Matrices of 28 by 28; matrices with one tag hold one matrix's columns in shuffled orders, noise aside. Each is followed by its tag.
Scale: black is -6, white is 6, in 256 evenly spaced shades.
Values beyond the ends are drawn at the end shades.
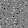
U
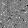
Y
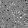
Y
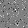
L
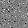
L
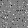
Y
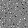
U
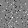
Y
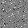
L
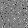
U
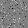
U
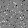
Y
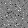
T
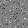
U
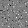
Y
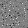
T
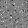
Y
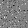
Y
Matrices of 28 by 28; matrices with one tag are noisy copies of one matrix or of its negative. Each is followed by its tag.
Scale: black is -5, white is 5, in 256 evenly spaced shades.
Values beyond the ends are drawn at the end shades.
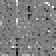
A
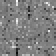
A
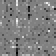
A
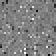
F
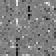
A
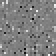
F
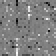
A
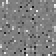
F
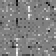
A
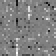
A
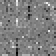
A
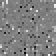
F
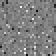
F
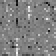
A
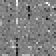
A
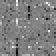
A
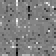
A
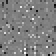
F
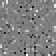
F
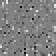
F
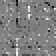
A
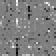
A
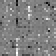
A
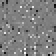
F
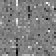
A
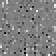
F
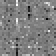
A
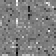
A
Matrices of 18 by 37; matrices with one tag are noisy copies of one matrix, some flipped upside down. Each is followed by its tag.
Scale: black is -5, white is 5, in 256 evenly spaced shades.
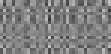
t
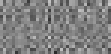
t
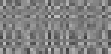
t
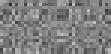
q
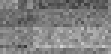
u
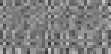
t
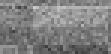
u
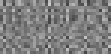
t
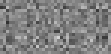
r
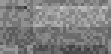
u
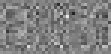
r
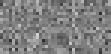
q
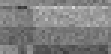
u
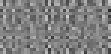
t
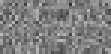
q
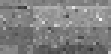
u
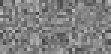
q
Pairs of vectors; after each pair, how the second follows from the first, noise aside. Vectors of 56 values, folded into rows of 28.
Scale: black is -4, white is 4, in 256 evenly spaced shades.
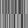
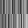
shuffled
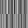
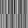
copied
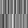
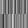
copied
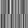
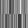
shuffled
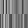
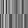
copied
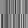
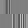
partly zeroed
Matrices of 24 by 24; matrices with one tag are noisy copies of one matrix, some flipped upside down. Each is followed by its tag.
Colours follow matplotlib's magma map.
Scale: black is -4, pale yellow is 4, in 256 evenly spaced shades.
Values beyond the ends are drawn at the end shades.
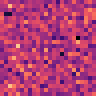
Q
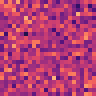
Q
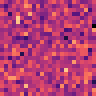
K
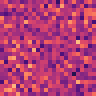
Q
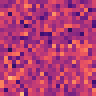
K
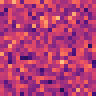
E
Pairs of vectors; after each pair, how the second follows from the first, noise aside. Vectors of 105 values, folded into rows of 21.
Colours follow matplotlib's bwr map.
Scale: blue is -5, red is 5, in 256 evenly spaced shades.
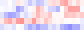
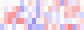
sign-scrambled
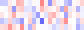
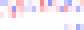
partly zeroed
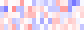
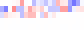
partly zeroed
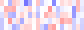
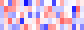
scaled up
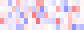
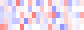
shuffled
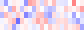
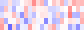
shuffled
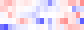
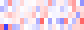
sign-scrambled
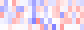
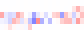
partly zeroed
